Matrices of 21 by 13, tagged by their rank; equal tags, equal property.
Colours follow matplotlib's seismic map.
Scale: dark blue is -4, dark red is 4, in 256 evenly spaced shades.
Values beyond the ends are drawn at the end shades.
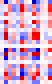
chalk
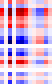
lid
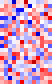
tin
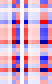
lid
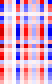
lid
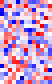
tin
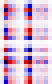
lid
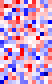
tin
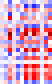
chalk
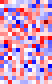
tin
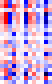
chalk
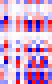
chalk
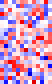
tin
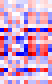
chalk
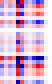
lid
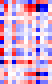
chalk
